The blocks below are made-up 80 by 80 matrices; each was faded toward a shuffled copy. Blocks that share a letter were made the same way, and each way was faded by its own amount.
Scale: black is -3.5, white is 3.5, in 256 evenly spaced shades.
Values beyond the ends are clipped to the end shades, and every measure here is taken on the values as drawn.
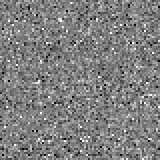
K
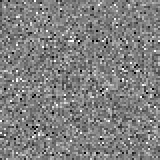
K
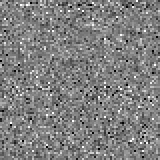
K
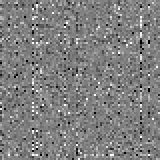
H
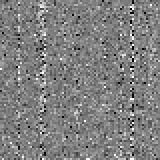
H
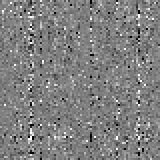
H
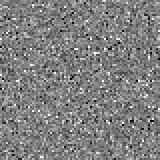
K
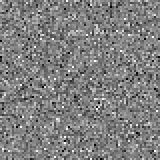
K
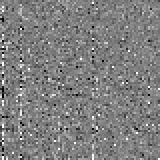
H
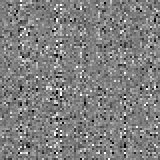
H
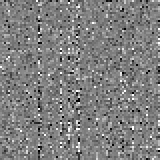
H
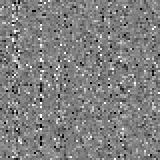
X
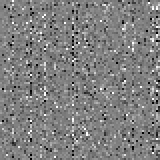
X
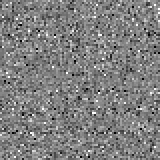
K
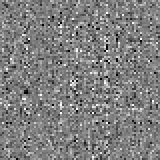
H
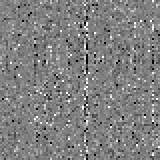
X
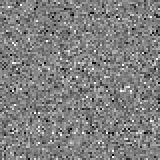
K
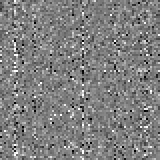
H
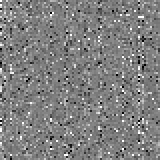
X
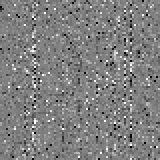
X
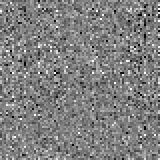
H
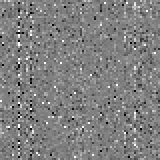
X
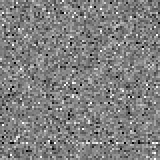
K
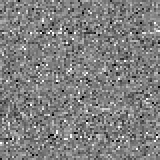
K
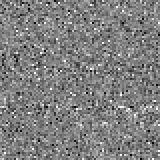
K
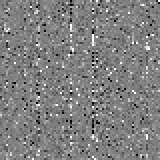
X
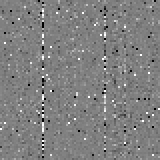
X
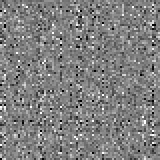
H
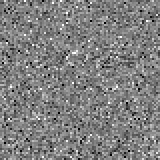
K
